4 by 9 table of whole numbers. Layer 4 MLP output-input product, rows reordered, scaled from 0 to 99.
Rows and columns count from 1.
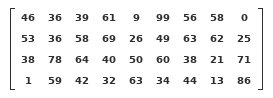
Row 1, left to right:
46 36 39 61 9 99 56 58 0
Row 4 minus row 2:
-52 23 -16 -37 37 -15 -19 -49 61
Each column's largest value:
53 78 64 69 63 99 63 62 86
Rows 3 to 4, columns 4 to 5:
40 50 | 32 63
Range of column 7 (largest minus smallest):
25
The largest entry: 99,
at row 1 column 6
